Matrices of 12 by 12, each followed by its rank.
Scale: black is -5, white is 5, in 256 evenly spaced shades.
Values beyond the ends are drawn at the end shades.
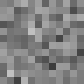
full rank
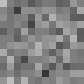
full rank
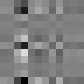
one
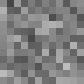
full rank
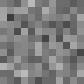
full rank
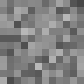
full rank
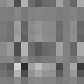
one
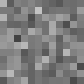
full rank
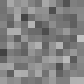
full rank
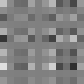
one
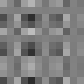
one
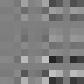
one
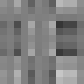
one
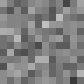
full rank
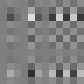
one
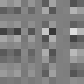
one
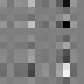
one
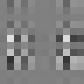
one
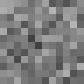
full rank
